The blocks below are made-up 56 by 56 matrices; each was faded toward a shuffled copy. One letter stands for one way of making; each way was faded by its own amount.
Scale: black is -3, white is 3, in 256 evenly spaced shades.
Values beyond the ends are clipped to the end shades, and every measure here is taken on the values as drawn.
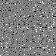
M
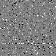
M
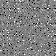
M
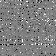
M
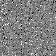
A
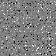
M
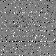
M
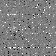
M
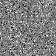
A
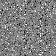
A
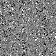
A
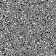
A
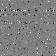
M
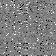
M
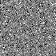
A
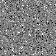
A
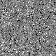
A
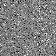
A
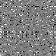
M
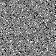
A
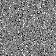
A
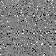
M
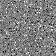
A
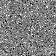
A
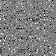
M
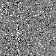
A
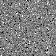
A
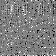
M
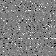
M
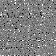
M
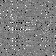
M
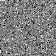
A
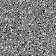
A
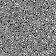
A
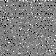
M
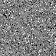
A
